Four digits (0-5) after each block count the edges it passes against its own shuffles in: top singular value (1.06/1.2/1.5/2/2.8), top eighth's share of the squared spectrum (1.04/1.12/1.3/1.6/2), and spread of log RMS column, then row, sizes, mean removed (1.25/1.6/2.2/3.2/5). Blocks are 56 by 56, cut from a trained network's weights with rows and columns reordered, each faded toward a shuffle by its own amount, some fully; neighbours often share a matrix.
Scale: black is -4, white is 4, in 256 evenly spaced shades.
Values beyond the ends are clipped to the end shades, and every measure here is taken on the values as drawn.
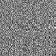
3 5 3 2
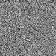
3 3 1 0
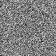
2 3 0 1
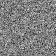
2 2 1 0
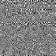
3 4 2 3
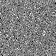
0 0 0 0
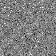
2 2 0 1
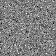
0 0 0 0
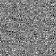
3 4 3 2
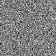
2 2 1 0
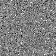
2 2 0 0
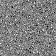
0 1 0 0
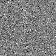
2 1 1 0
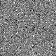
1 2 1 0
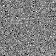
2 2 1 0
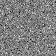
0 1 0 0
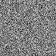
2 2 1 0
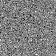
0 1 0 0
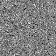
0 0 0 0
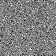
0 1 0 0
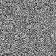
2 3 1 1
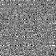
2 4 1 3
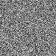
0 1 0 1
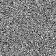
0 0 0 0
